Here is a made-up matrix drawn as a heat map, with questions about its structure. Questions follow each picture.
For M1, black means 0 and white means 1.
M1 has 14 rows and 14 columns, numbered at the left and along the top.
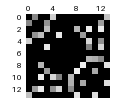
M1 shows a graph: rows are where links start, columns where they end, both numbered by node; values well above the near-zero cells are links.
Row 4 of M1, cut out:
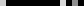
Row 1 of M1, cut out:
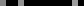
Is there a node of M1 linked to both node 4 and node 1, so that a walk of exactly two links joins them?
yes
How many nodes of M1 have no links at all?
1
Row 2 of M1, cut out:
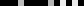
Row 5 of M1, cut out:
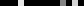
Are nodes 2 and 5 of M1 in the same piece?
yes
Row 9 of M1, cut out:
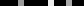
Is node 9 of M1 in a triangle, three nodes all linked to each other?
no
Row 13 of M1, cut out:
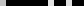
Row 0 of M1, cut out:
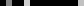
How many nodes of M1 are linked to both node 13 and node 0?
0
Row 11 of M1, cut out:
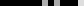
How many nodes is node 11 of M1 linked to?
3
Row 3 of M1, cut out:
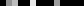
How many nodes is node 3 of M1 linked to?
4
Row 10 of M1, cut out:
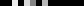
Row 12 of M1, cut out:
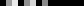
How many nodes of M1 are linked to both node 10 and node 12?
4
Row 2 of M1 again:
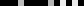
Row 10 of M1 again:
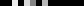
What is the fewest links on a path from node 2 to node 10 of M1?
1
